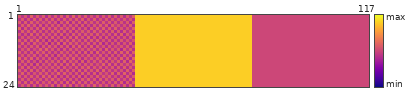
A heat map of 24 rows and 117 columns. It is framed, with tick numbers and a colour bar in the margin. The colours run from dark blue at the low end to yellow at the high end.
It is made of 1 by 3 panels. Panel 1,1: middling, checkered. Panel 1,2: very high, flat. Panel 1,3: middling, flat.
